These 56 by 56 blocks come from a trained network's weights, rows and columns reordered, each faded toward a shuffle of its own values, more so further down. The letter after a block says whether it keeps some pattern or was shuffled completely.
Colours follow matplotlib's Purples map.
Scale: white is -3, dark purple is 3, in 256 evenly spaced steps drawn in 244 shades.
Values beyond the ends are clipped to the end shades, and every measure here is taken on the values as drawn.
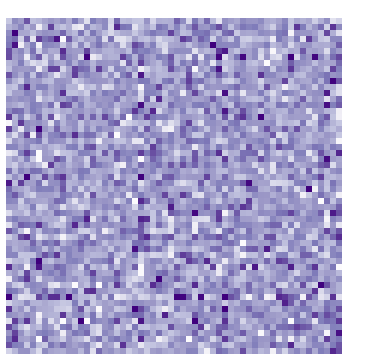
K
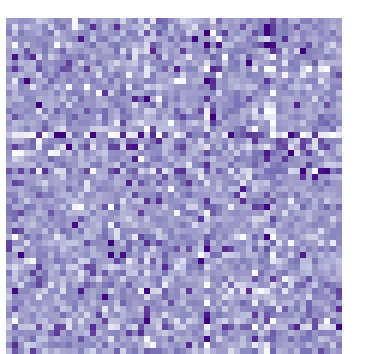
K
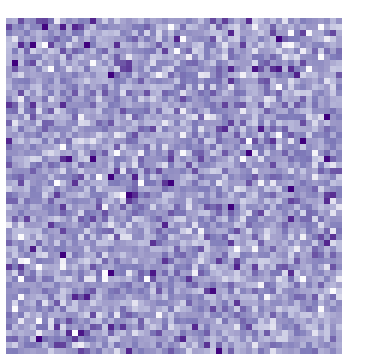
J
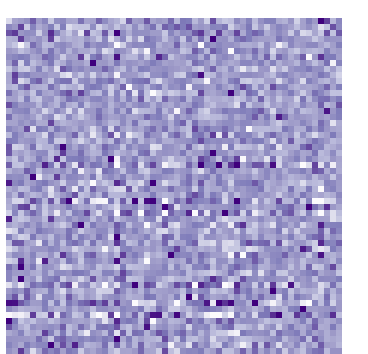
K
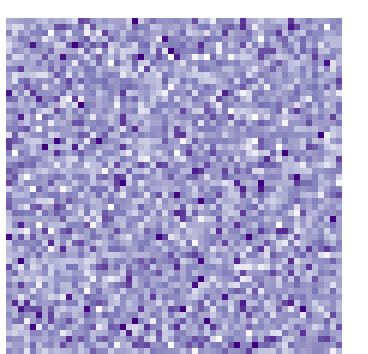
J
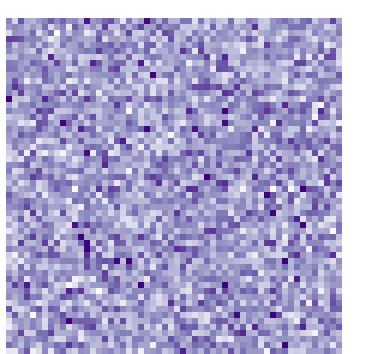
J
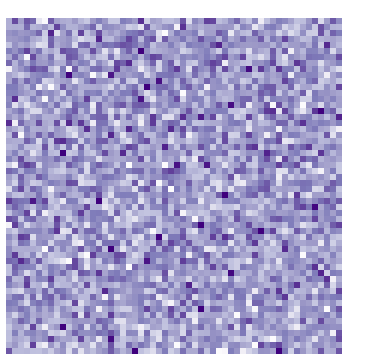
J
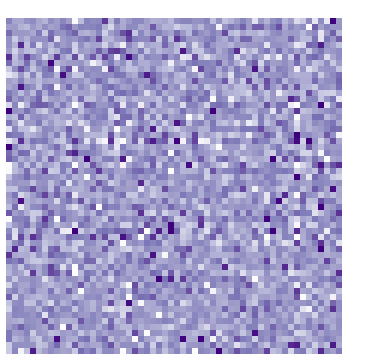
K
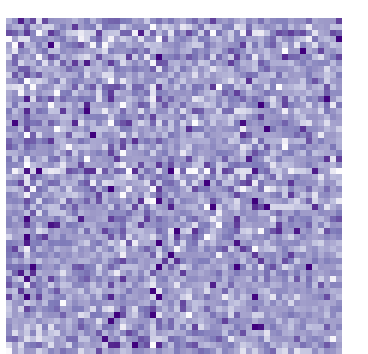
K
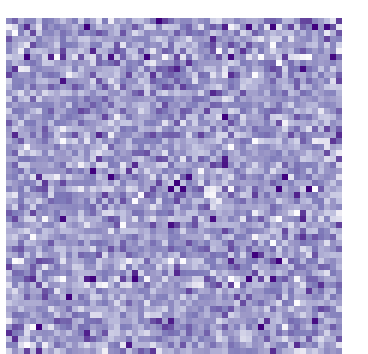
K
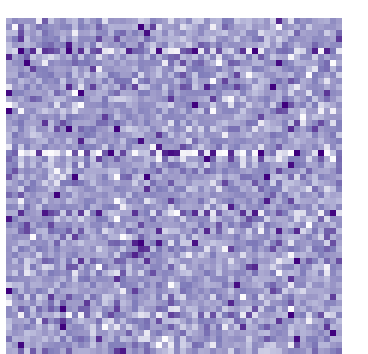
K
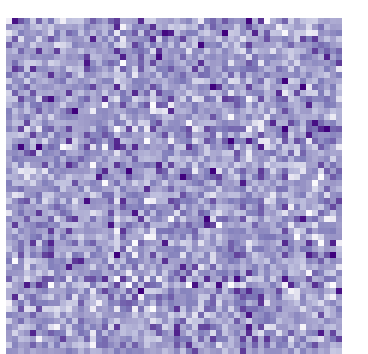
K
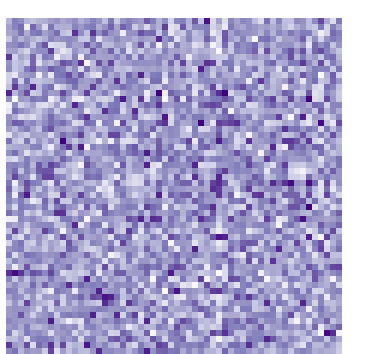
K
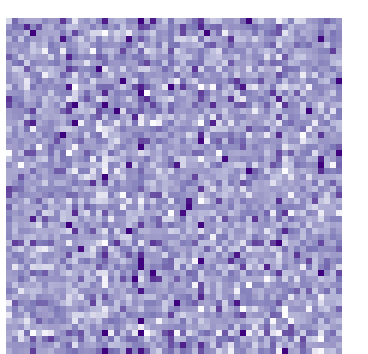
K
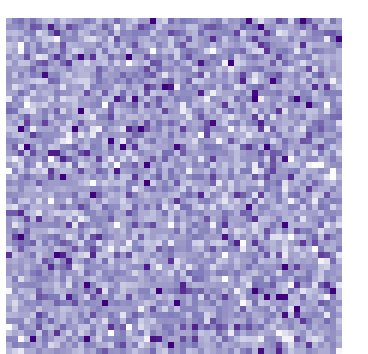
J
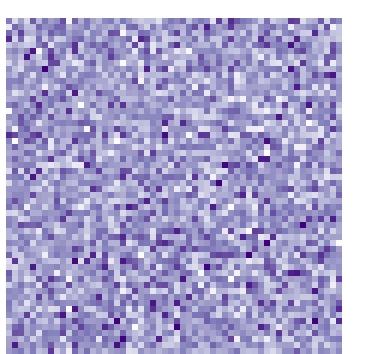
J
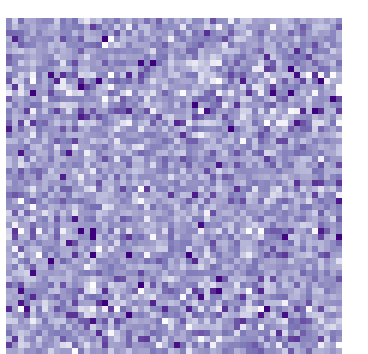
K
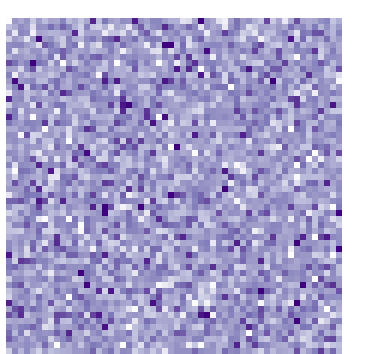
J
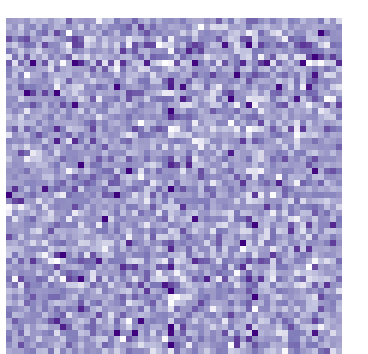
K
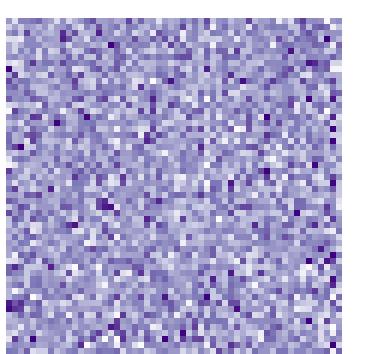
K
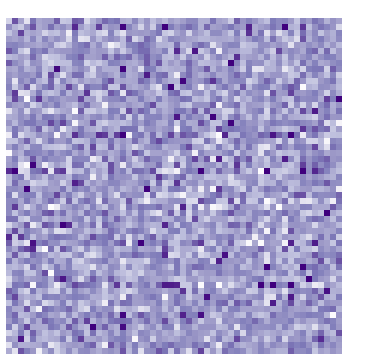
K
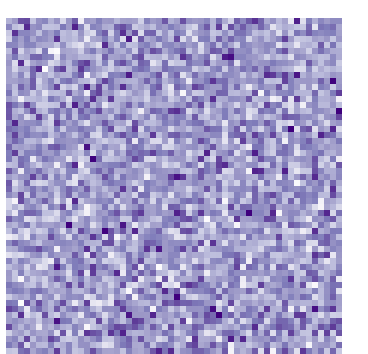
J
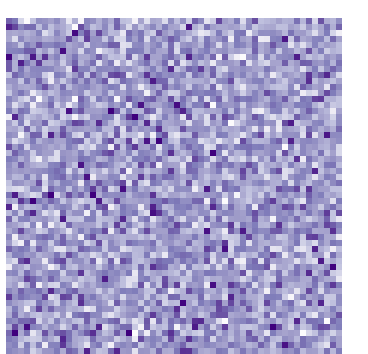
J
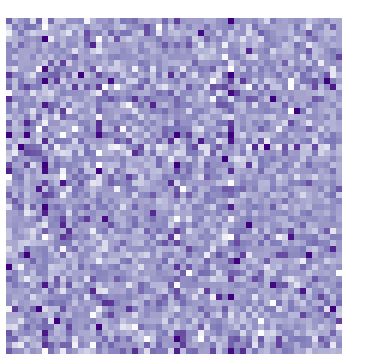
K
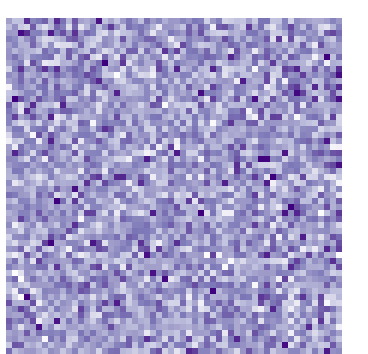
K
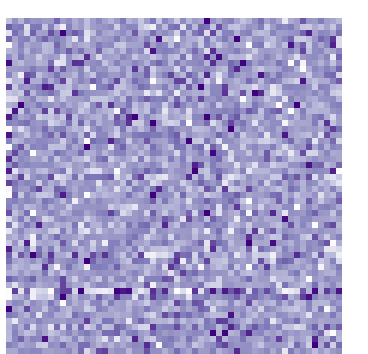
K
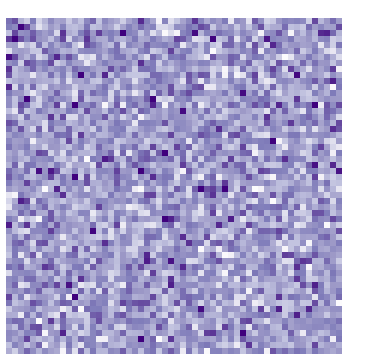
J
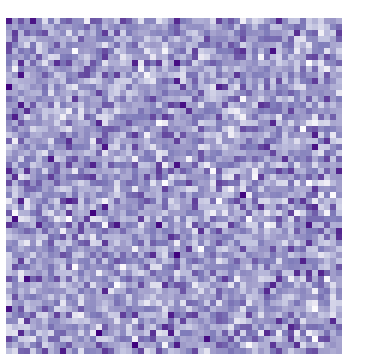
K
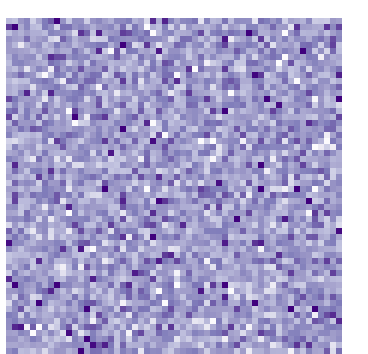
J
